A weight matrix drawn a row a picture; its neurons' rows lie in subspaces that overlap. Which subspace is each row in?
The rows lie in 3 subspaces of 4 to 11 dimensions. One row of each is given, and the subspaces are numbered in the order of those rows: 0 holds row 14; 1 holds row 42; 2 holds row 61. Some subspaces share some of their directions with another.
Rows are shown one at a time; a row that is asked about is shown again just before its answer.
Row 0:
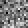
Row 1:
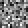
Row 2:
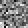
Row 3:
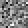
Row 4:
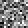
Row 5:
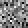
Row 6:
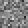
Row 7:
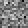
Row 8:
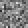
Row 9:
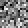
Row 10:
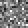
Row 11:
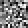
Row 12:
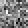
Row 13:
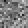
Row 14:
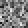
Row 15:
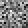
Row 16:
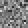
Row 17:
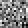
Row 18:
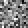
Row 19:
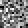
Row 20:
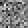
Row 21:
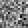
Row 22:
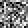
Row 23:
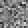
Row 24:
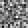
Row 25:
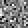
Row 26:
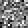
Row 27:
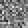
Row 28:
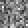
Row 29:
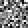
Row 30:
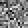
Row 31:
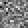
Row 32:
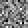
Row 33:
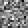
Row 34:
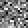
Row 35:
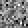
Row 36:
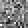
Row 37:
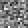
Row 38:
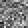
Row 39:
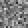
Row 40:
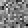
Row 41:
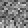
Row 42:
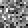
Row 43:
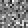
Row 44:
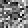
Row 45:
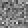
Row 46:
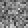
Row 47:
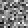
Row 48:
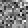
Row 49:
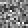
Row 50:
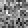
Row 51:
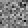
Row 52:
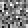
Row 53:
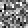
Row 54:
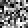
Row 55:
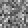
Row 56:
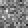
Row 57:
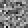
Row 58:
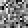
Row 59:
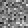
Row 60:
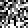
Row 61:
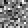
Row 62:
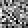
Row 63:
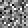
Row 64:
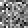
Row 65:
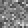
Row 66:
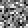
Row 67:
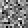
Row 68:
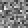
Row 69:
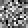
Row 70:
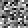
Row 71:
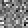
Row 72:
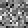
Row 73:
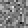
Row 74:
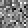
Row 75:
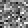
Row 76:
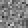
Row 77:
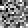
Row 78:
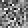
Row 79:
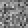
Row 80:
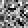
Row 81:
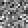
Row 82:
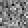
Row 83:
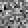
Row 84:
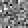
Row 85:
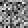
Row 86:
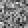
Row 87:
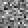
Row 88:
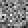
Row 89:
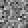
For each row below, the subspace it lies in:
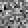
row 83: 2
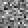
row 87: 1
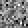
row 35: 0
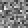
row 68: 2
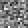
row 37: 2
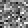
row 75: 0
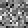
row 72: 0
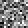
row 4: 2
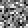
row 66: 1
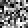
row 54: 1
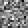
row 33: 2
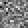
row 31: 1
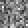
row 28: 1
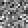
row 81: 0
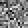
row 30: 0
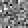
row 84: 0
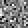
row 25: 0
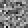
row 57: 1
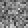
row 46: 1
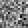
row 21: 0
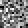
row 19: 1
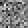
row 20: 1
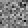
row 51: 2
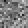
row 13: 2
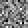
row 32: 0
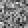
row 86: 1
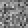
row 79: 0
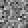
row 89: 0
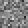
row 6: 2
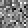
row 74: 0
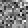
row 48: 2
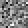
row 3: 0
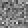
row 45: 0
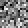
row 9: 1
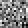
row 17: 0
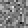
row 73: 0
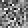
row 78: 0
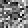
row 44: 2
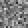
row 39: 0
